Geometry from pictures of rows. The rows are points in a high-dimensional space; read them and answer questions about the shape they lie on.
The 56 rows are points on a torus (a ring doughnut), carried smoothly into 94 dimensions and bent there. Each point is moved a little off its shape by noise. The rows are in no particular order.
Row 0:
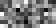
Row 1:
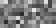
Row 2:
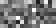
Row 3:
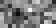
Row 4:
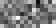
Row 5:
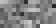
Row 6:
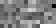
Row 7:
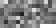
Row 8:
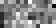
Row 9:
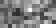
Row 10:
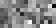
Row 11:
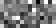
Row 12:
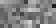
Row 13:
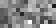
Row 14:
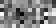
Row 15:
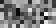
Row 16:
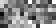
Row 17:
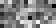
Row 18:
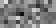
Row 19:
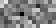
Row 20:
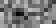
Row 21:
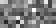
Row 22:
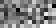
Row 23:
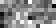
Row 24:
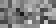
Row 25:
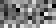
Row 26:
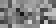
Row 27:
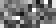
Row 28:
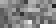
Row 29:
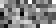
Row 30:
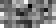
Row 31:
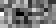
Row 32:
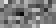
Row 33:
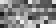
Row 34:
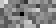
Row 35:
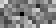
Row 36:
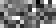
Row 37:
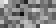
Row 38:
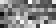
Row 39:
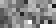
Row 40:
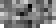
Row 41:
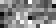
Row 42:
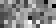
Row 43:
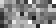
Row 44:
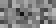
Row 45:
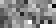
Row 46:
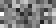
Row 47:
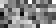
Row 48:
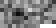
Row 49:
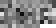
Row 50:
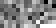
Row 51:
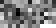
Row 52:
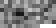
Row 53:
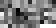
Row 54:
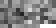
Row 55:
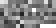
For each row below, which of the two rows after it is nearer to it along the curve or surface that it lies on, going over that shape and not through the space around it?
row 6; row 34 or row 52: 34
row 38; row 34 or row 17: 17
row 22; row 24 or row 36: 24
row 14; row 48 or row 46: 46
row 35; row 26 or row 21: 21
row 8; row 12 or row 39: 39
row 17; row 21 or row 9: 9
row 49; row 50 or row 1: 1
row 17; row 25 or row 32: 25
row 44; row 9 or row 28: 9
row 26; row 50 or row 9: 9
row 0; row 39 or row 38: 39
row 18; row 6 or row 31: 31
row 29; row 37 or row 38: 38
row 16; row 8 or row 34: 8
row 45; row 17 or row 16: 16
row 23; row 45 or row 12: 45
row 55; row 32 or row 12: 32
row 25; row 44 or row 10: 10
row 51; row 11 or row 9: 9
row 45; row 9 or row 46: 9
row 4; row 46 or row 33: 46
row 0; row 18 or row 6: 18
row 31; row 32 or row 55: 32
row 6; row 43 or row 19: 19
